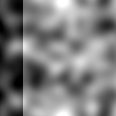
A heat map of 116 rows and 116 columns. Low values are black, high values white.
There are no lone odd cells. The top middle is the ninth with the highest average. The top left is the ninth with the lowest average. The right part is higher, past a seam about 20% of the way across.
